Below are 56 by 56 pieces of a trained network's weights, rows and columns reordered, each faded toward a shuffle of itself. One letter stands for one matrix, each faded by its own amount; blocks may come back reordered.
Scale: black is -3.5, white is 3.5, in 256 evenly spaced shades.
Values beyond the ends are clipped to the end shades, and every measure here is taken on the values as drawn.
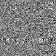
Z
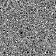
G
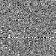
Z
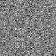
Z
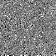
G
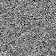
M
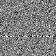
Z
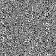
G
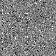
G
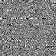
Z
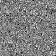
M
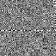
Z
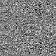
Z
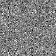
G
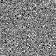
M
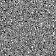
G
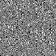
G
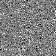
G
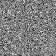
M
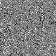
G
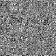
Z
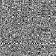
Z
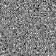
G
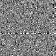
Z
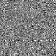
Z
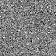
M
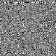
Z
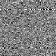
Z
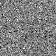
M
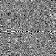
Z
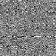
Z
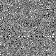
G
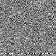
Z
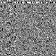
Z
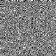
Z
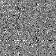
G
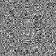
Z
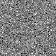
G
